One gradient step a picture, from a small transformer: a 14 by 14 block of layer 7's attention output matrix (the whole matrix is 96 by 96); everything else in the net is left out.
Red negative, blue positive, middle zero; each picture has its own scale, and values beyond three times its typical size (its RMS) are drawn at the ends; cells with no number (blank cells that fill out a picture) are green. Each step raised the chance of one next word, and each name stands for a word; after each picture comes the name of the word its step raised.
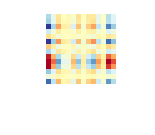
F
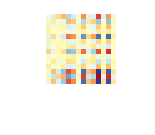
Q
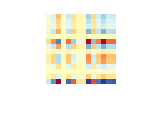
Q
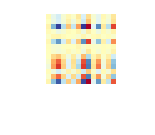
F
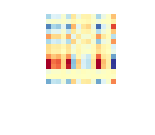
F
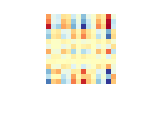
Q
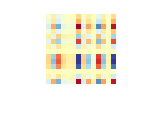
F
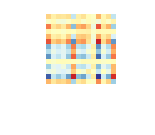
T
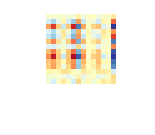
Q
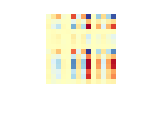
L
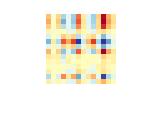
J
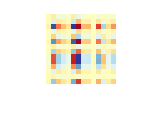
F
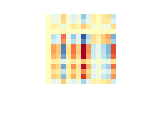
T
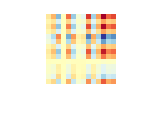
J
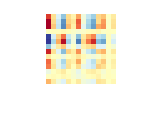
J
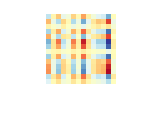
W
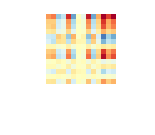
J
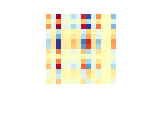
J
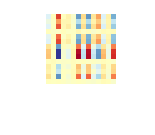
T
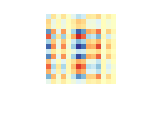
W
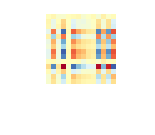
W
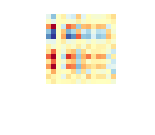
Q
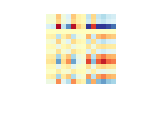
F
